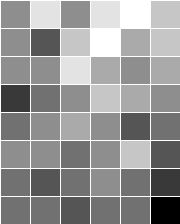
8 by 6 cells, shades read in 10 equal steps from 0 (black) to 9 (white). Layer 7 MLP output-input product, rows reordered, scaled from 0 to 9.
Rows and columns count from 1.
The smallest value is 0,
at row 8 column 6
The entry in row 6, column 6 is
3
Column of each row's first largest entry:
5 4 3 4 3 5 4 1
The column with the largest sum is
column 4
